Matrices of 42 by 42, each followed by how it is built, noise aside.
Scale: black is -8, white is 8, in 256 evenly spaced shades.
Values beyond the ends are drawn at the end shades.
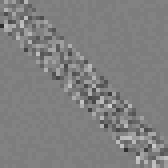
banded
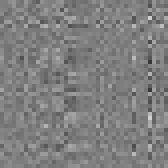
low rank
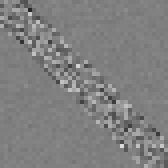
banded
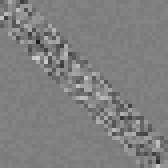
banded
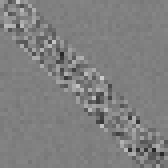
banded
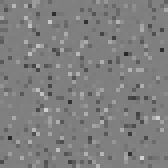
sparse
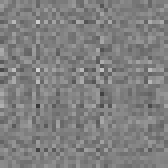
low rank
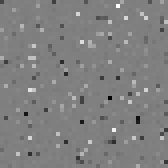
sparse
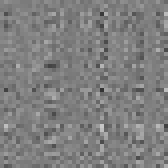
low rank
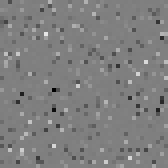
sparse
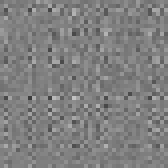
low rank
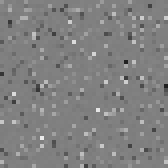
sparse
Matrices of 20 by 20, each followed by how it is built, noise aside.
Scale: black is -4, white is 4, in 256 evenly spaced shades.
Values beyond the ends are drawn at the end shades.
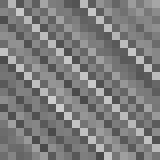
Toeplitz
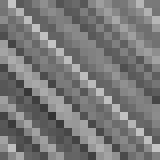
Toeplitz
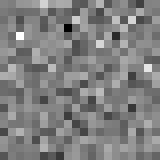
noise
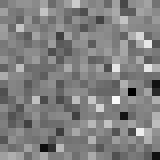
noise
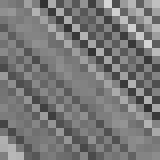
Toeplitz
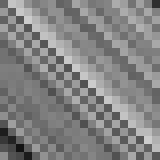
Toeplitz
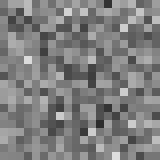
noise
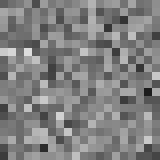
noise
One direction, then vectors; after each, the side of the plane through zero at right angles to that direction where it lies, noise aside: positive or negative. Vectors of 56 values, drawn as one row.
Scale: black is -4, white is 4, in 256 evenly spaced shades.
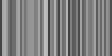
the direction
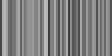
positive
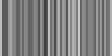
negative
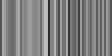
positive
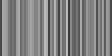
positive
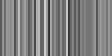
positive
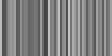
negative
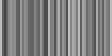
negative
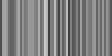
positive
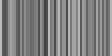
negative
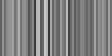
positive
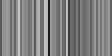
positive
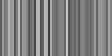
positive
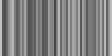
negative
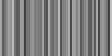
negative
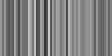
negative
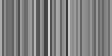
negative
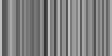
negative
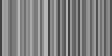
positive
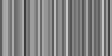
positive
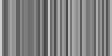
negative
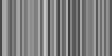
positive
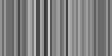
negative
